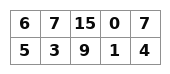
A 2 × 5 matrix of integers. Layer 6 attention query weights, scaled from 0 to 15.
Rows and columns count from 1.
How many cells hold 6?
1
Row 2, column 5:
4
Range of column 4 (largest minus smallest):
1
